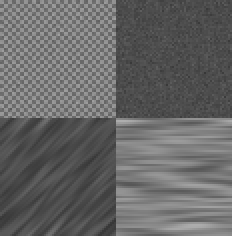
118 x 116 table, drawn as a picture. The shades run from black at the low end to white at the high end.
It is made of 2 by 2 panels. Panel 1,1: middling, checkered. Panel 1,2: low, fine-grained, faint in contrast. Panel 2,1: low, slanting up to the right, faint in contrast. Panel 2,2: middling, streaked across.
